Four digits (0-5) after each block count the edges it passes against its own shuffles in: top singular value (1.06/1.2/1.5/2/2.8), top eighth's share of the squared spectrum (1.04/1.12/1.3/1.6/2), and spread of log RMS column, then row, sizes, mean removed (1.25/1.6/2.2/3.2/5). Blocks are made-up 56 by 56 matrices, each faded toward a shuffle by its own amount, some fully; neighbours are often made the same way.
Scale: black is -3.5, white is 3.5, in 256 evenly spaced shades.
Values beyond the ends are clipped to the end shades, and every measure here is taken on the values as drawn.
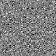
4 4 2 2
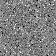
1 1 0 0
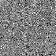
3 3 1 1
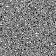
2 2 0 0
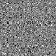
3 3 1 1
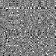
4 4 2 2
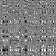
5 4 3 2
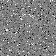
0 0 0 0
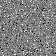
1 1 0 0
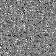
0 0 0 0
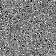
0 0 0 0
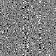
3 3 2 0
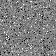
0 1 0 0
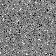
0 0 0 0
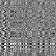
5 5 3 3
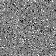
3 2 0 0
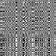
5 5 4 4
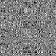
4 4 2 2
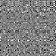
4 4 2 3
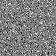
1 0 0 0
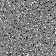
1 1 0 0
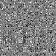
3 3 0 1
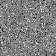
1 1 0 0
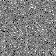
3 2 0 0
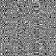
4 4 3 2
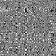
4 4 2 2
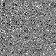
3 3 1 1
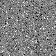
0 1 0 0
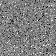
0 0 0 0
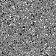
1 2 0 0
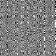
4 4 3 1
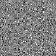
3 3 2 1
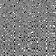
4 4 2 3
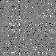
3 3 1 1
